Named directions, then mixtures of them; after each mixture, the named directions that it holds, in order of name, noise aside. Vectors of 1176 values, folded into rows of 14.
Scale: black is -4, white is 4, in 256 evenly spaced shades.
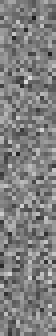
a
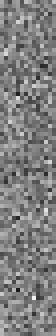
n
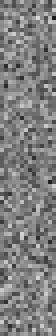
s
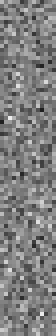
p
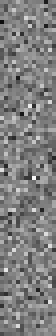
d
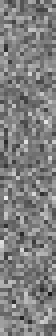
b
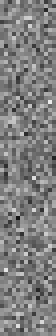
b, d, n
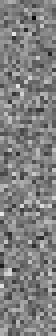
a, p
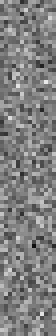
p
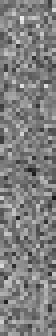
a, n, s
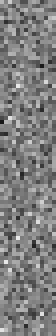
p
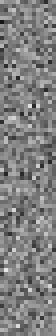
d, p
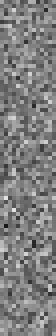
b, d, p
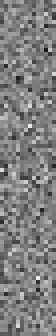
a, d, s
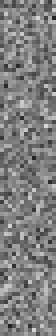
s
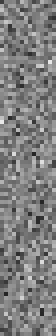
a, p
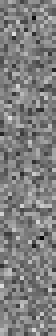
a, p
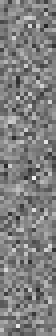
d, n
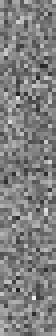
n
